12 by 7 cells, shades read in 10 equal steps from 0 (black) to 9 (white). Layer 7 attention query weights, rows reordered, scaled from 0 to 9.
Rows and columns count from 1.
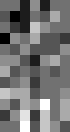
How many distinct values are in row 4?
6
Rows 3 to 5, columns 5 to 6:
5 4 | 3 3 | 3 3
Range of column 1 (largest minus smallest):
7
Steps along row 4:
up down up down same down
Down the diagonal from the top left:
4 0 1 6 3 6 4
